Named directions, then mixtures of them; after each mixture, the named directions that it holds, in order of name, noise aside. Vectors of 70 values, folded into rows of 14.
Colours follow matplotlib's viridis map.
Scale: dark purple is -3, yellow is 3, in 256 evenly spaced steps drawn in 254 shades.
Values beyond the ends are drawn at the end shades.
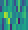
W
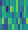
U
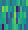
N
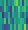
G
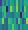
U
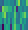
N, W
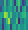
W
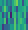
G, N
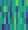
G, N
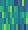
G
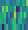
N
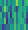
G, N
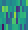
N
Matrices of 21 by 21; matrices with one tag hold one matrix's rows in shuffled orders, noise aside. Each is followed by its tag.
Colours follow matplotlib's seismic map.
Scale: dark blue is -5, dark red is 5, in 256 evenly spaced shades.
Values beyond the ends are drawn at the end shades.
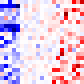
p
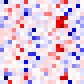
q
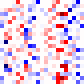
q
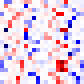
q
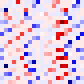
q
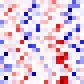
q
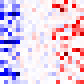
p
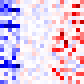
p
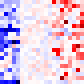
p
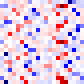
q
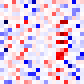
q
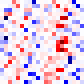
q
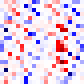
q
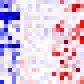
p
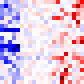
p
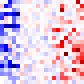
p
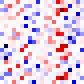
q
